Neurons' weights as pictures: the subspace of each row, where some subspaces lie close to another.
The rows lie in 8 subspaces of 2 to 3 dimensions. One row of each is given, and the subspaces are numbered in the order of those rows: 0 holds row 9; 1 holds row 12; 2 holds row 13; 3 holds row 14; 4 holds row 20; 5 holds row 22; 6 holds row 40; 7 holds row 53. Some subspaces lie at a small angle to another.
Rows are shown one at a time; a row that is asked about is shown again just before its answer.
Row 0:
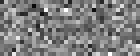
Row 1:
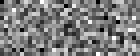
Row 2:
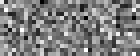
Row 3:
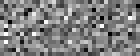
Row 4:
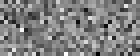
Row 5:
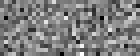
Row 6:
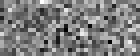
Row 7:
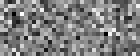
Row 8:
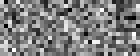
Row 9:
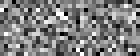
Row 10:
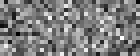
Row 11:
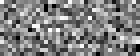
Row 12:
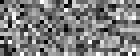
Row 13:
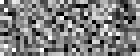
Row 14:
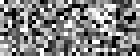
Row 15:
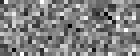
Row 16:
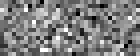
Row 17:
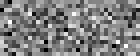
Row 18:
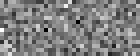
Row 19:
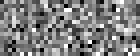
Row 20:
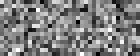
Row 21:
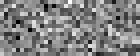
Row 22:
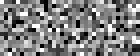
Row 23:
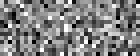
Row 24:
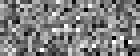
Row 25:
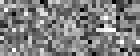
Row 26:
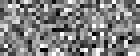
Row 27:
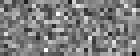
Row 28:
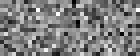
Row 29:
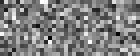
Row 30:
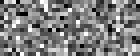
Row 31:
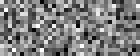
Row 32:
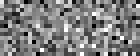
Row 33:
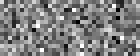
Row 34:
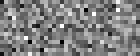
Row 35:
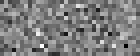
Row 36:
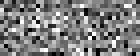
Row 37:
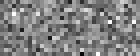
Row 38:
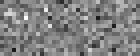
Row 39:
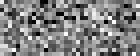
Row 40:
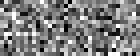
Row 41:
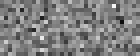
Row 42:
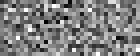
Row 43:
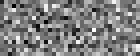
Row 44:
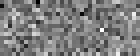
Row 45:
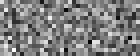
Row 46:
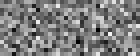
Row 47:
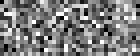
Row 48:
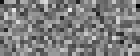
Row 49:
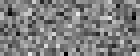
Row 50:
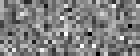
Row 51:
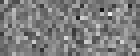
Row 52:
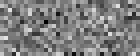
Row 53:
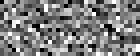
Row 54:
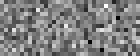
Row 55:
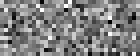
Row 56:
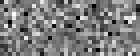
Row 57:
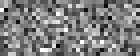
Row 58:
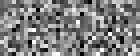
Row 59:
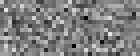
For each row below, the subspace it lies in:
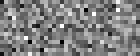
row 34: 2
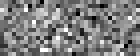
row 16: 0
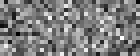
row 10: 6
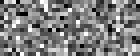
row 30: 5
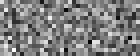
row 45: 1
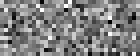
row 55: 1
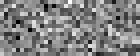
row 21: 7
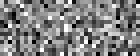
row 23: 6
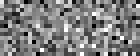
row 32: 6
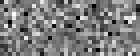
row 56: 3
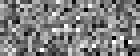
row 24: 6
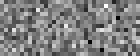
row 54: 4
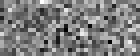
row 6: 0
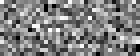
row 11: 7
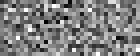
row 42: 7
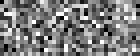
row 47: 2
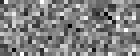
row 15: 3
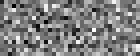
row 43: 7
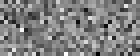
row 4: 0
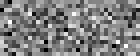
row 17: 0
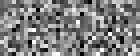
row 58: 4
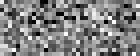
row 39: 3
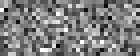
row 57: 0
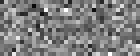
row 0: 7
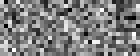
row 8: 3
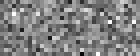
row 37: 0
